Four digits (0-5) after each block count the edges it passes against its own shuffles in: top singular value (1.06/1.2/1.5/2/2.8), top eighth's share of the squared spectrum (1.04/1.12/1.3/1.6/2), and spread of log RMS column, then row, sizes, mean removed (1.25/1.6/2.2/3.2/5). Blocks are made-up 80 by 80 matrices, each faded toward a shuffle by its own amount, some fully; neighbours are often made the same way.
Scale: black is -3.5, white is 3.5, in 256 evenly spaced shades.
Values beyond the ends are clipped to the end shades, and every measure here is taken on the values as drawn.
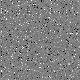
3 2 1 0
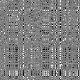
5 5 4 3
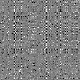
5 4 3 2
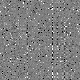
4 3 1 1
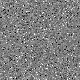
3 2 0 0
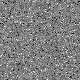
2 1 0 0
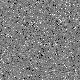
0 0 0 0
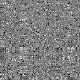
4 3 2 2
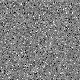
3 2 1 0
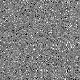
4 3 1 1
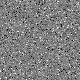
1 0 0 0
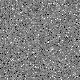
2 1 0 0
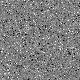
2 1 0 0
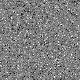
2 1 0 0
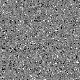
3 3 1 1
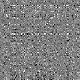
4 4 2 2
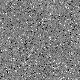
2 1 0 0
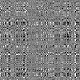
5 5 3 4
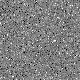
0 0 0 0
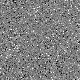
1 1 0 0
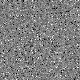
3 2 1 1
